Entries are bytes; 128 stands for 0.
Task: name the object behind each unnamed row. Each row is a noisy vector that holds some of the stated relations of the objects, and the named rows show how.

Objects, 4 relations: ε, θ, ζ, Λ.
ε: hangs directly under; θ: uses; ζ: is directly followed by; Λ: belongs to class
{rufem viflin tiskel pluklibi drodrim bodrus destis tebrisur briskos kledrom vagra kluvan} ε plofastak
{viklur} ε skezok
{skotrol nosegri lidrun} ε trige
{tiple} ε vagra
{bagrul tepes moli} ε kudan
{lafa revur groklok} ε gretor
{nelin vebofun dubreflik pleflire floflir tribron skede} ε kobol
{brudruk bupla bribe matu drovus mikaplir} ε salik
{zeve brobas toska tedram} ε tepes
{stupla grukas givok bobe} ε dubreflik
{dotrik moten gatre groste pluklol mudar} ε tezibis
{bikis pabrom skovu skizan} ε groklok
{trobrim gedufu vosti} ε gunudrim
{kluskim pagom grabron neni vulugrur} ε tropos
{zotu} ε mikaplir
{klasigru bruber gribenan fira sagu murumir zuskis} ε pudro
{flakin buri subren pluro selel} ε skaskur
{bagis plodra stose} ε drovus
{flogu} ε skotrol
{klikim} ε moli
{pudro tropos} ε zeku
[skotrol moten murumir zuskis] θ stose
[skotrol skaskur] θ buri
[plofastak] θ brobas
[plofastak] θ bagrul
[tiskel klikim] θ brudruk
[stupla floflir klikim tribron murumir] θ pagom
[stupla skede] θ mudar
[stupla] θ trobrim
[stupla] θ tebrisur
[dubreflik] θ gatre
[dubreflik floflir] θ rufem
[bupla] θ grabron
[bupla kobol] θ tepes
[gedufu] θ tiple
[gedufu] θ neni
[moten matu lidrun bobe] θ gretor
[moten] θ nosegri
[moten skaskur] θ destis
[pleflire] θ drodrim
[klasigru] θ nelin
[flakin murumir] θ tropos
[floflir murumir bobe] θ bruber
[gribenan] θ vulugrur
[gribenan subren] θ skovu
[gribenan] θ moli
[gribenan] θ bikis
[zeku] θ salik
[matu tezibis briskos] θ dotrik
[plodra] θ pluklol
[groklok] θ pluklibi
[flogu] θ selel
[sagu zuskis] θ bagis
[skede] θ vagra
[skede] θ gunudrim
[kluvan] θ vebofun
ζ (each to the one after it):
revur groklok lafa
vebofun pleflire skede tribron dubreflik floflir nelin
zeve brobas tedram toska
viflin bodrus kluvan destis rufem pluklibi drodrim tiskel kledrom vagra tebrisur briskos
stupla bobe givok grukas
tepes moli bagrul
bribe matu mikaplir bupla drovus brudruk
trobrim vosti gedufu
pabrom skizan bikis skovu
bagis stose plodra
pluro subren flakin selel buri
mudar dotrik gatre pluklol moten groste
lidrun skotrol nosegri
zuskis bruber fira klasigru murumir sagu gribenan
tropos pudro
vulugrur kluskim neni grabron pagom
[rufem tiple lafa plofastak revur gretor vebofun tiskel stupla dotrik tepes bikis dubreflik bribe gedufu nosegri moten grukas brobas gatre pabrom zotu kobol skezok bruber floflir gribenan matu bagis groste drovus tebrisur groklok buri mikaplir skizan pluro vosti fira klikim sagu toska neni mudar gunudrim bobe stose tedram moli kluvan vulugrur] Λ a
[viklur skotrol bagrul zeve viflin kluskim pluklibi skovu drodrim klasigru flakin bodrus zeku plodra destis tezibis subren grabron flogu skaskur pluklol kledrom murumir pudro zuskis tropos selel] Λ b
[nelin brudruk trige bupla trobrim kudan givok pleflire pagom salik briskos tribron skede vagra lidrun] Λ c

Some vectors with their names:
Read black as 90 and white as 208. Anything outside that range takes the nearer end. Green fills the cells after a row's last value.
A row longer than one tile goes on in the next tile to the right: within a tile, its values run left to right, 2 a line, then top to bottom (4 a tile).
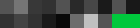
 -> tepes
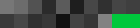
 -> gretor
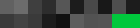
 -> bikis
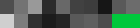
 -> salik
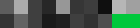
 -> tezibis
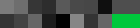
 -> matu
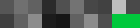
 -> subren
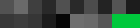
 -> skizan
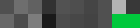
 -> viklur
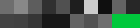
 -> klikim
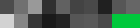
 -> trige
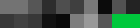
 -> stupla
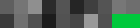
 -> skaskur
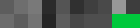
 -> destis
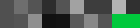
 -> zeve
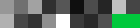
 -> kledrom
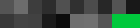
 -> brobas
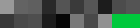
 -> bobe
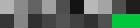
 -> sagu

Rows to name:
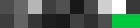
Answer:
grabron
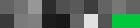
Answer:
skotrol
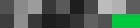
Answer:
zeku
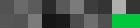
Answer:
bodrus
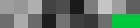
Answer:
murumir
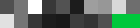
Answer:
pagom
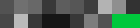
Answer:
pudro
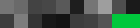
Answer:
fira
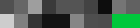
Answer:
givok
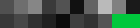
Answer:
neni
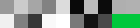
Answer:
briskos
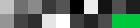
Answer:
tebrisur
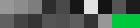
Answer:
floflir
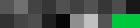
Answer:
bagis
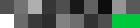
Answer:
brudruk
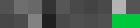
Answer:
flogu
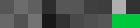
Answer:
bagrul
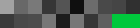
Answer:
moten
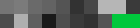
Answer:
klasigru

